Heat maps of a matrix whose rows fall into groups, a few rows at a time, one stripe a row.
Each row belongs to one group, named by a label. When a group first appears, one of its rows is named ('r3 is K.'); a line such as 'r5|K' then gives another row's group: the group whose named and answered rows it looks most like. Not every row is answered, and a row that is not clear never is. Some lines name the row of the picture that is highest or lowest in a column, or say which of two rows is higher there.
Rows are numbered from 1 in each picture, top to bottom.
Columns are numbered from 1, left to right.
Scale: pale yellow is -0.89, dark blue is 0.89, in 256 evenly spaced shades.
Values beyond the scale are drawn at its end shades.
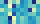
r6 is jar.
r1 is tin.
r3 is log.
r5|jar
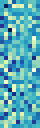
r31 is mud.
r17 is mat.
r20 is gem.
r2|gem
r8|jar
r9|mud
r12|log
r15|tin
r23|jar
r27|log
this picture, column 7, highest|26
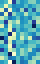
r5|mat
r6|tin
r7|tin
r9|jar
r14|jar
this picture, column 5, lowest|6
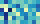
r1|gem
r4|tin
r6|tin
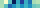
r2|mat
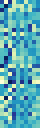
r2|gem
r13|jar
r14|jar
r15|gem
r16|gem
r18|mat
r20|mat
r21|mat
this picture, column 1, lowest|21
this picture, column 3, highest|21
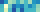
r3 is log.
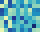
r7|tin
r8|mat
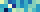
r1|mat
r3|gem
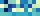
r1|tin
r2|mat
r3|gem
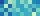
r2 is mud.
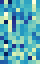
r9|tin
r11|gem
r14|gem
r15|log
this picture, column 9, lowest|1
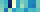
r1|jar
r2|jar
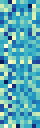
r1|jar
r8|mat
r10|jar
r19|mud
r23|mat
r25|jar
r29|mat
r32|mud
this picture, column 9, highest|32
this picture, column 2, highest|21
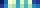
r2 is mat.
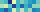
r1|jar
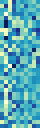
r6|gem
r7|gem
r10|gem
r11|mat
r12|mud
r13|tin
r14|mat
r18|mud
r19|gem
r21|mud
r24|mud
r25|mud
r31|mat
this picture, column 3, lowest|17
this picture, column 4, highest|17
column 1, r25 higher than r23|Yes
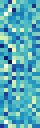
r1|jar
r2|tin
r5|mat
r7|tin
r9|mat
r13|jar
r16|jar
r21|jar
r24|gem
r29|tin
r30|mat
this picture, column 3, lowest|3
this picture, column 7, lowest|10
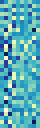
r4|log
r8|tin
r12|mud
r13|mud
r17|gem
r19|jar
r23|gem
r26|gem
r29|mud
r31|tin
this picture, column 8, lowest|11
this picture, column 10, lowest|8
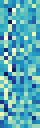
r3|jar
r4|jar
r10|mud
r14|mud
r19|gem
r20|mat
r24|mud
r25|mud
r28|gem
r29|mat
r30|tin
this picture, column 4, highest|18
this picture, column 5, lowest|2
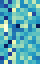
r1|mud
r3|jar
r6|mud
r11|jar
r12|gem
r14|jar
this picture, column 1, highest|15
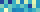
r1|mud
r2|log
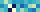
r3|jar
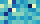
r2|log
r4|gem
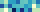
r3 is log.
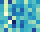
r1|mud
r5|jar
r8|tin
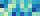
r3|tin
